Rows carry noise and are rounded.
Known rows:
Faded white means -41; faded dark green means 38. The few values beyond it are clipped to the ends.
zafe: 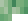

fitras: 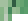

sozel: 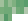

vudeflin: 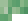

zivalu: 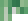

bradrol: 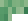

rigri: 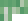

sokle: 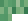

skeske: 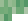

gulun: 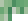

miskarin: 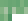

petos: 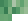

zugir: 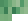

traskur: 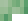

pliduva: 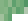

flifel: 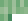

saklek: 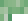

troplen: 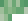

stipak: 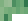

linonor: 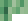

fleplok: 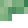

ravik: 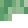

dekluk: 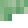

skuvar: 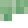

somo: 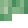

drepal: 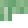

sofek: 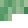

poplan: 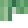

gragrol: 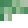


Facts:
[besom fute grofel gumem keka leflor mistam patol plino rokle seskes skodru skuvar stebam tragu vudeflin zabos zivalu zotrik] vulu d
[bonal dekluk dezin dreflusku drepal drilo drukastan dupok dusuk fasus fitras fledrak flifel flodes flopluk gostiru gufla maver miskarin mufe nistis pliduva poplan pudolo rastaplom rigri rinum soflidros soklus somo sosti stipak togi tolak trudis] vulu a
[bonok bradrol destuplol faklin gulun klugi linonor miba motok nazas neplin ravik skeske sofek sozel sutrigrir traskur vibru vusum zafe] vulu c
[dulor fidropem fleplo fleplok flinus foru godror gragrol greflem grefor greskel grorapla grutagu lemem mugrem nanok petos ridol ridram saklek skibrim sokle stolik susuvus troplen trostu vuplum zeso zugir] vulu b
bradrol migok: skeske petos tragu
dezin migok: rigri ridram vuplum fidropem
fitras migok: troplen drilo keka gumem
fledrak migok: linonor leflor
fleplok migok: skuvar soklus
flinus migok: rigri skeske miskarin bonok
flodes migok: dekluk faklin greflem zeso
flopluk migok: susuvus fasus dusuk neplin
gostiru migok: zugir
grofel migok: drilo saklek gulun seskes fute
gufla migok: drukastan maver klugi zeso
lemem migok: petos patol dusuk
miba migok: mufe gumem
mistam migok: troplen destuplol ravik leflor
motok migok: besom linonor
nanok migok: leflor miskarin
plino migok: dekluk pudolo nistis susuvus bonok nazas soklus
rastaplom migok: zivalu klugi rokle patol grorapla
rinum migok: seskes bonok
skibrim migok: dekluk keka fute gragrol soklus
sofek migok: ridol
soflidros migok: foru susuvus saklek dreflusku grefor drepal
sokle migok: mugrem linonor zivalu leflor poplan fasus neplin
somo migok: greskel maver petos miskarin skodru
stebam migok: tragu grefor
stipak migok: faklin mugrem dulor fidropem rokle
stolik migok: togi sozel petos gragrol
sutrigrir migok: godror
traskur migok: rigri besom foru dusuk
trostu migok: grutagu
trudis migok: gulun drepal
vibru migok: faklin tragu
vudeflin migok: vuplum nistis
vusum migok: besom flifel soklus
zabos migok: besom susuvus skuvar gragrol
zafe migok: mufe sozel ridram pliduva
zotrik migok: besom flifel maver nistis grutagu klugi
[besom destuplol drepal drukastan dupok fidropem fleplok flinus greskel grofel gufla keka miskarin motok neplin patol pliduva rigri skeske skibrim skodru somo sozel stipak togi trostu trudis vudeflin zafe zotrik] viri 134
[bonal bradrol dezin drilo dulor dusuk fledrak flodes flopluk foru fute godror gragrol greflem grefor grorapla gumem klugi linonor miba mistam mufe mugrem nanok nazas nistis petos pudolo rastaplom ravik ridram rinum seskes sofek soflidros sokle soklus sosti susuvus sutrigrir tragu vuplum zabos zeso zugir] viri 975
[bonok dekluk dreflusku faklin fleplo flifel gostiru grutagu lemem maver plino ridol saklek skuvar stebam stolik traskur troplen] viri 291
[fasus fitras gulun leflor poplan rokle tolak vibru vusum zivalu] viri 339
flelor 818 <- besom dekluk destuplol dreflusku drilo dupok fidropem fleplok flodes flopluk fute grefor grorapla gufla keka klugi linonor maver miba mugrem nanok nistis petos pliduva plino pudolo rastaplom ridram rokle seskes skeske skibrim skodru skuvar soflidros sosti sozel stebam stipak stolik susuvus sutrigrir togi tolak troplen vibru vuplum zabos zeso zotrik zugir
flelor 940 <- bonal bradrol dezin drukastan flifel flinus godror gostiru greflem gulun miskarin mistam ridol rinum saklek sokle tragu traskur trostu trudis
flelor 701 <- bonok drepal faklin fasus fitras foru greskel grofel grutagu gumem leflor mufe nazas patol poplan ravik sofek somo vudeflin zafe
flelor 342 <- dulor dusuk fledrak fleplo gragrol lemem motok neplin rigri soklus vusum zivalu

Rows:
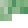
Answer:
grofel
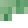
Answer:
skodru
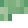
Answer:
ridol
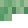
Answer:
rinum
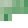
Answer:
plino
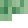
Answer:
drilo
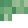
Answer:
foru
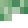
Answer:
motok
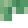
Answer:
rokle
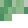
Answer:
nazas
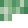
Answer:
lemem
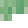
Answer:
keka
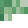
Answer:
soklus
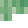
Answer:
destuplol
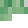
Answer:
gumem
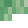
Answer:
mufe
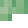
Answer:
gostiru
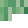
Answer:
mistam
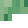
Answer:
gufla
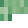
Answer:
grutagu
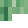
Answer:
klugi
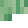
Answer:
maver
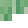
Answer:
besom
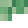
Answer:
tolak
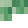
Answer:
vibru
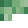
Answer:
dulor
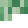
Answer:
vusum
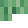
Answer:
nanok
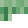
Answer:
zabos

